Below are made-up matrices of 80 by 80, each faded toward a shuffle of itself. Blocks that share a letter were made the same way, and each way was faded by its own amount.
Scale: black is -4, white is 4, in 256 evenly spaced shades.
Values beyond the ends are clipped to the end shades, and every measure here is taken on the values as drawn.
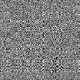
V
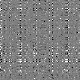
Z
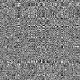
V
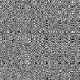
V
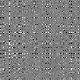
Z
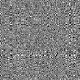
V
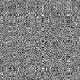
V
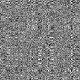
V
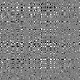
Z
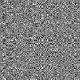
V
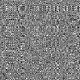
V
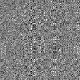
V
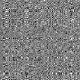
V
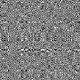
V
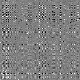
Z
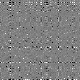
Z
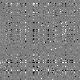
Z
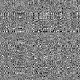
V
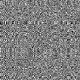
V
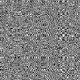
V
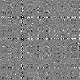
Z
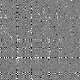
Z
